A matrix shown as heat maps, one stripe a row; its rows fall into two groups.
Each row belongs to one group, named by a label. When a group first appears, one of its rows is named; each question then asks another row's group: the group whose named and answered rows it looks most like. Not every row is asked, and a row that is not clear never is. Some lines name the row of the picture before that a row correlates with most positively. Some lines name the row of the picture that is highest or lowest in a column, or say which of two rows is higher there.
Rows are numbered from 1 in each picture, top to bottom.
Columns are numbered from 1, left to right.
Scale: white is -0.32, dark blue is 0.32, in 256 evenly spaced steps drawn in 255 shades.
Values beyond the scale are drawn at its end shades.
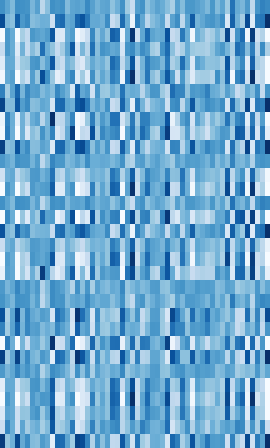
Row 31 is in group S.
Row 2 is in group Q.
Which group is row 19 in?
S
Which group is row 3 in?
S
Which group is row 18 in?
S
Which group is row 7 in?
Q
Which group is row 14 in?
S
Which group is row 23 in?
Q
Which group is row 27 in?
Q
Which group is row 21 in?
Q
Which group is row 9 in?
S
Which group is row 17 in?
Q
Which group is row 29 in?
S
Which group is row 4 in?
S
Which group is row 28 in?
S
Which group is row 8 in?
Q
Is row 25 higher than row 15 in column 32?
No
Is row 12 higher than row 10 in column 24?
No
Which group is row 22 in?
Q
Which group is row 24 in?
Q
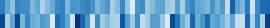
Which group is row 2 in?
Q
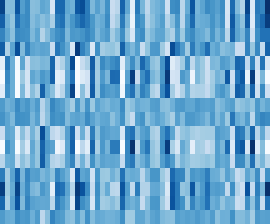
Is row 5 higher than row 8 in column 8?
No
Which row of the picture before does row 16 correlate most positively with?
1
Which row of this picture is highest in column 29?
5
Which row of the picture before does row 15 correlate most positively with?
2
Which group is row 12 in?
S
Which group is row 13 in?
Q
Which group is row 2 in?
Q
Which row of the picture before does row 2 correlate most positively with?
1
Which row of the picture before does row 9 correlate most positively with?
1
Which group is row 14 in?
Q
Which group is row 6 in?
S
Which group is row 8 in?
Q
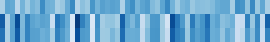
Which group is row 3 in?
Q
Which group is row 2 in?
Q
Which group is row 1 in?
S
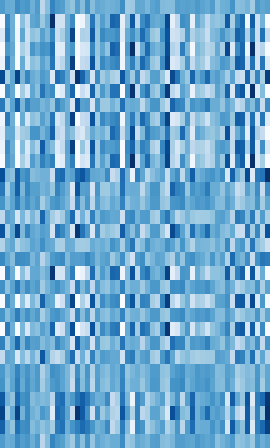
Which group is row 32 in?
Q
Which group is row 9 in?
S
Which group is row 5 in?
S
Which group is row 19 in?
Q
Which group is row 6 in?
Q
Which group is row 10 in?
S
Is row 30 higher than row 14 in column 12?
Yes
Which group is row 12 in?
S
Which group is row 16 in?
S
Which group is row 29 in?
Q
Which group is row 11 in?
S
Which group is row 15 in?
Q
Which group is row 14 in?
Q
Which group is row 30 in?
Q
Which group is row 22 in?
S
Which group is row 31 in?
Q
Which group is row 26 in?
S
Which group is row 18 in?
S
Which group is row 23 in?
Q
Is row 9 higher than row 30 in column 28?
No
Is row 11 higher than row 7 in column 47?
Yes
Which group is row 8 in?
Q
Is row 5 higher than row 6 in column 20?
No
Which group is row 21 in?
Q
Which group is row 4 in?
S
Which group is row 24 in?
S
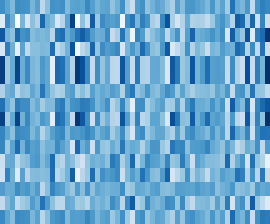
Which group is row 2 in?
S
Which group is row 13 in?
S
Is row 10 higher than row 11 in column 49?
Yes
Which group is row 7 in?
S
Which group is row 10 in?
Q
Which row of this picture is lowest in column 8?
2
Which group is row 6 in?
Q
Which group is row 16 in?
Q
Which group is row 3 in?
Q
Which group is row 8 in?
Q
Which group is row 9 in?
Q
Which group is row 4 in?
S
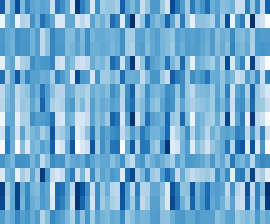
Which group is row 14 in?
Q
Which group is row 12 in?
Q
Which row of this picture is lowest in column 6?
11
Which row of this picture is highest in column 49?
11
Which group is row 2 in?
S
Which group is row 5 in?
S
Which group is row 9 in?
S
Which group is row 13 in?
S
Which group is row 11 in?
S
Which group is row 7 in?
S
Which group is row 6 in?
Q
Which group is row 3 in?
Q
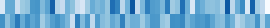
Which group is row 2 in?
Q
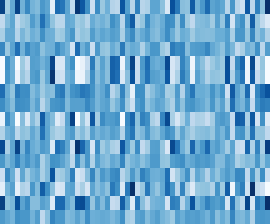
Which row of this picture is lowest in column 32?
9
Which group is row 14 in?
S
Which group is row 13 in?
S
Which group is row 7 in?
Q
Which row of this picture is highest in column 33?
9
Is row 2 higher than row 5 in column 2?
No
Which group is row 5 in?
S
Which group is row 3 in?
S
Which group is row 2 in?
S
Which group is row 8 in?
Q
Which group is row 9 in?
S
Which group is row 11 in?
Q
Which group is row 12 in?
Q
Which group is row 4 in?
Q
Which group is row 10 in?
S
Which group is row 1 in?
Q
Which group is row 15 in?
Q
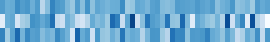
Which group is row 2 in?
S
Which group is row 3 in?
Q
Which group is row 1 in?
Q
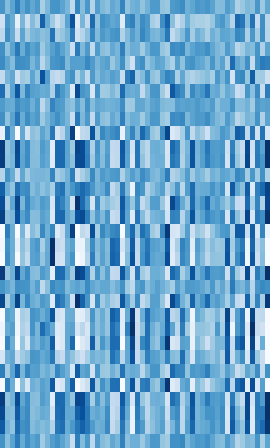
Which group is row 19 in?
S
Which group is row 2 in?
S
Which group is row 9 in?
Q
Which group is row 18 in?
S
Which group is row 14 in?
Q
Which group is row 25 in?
S
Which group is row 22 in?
Q
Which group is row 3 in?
S
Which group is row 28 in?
S
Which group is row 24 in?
S
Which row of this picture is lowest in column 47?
24
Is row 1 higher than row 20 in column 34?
Yes
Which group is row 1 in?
Q
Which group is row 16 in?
Q
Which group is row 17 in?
S
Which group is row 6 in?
S
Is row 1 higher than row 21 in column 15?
No
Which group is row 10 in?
S
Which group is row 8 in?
Q
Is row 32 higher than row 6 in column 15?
No
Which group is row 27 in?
Q
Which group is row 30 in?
Q
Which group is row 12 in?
Q
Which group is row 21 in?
Q
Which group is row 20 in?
Q
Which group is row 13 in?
S
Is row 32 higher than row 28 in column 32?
Yes
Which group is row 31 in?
Q
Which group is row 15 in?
Q
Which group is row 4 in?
Q
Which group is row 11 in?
Q
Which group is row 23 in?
S
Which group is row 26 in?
S
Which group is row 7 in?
Q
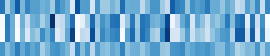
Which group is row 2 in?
S
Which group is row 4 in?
Q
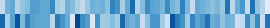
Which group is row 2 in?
Q
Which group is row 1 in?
S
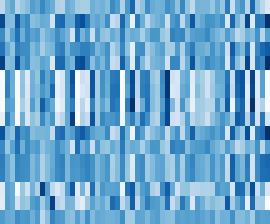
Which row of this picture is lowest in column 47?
8
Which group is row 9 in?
S
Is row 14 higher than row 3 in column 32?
No
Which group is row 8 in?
S
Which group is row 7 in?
S
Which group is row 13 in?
Q
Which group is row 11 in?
Q
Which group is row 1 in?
S
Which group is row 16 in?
Q
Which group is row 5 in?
Q
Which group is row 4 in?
Q
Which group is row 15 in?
S
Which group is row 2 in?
Q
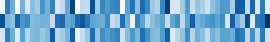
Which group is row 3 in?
S
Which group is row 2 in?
Q
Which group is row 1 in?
S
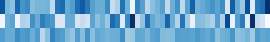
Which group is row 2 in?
S
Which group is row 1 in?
Q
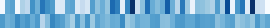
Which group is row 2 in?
Q
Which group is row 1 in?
S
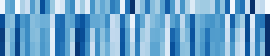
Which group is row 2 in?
Q
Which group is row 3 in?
Q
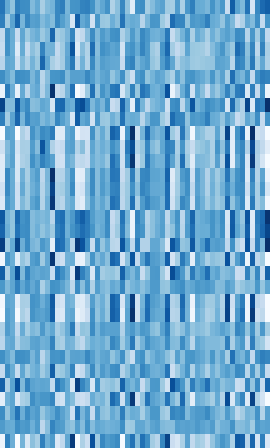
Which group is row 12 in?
S
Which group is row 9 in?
Q
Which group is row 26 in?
Q
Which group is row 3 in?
S
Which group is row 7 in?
S
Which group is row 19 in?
S
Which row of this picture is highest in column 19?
32
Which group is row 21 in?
Q
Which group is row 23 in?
S
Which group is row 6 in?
Q
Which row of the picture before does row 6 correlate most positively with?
2
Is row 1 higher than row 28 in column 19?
Yes
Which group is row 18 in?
Q
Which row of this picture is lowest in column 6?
32
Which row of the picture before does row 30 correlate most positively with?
4
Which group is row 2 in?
Q
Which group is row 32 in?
S
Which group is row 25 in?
S
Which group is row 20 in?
Q
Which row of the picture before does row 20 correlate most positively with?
4
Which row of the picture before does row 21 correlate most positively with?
4
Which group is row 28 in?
Q
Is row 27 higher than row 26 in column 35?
No
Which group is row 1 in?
Q
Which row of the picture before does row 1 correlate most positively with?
2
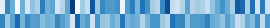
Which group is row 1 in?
S
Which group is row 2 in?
Q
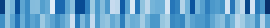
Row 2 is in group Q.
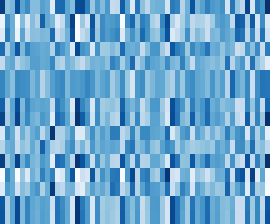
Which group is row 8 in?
Q
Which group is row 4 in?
Q
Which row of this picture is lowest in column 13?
13
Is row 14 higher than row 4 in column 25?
No
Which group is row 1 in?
Q
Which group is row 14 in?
S
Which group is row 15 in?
Q
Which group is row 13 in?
S
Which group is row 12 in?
Q
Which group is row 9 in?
Q
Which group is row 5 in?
S
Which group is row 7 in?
Q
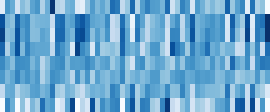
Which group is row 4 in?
Q
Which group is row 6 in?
Q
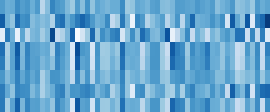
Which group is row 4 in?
Q
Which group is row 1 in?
Q
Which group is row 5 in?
Q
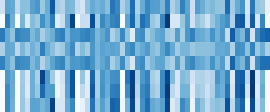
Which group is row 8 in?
S
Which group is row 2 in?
S
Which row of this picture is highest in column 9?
6
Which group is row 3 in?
Q
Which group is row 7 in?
S
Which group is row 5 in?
Q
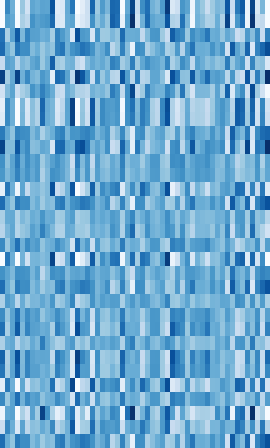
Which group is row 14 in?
S
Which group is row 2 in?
S
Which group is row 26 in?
Q
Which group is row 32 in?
Q
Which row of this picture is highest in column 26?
30
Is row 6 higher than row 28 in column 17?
Yes
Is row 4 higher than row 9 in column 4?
Yes
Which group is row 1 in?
S
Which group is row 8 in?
S
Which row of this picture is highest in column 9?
30
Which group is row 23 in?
Q
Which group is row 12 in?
Q
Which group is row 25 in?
S
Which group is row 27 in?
Q
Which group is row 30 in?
S
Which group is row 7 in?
S
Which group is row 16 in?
S
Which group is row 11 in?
Q
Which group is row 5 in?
S
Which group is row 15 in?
Q
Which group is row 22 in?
S
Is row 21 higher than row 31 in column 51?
No
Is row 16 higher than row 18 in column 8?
No
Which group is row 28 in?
S
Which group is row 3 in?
Q
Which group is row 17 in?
S
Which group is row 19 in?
S
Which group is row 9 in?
S
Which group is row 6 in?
Q
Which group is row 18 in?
Q
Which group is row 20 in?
Q
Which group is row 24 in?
Q
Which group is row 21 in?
Q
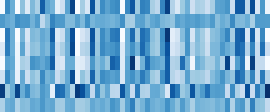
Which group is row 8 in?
S
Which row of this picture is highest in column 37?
5
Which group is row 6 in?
S
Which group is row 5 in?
S
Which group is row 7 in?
Q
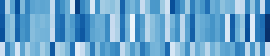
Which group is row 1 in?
Q
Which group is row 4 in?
S
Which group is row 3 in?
Q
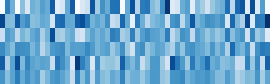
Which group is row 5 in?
Q
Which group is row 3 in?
S
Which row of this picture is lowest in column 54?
1
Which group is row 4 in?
Q
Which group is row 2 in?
Q
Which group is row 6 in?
Q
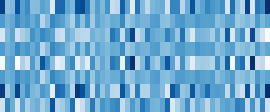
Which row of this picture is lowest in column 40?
5
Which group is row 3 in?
S
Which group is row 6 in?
Q
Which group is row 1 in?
Q
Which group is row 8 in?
S
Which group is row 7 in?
Q
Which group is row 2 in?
Q
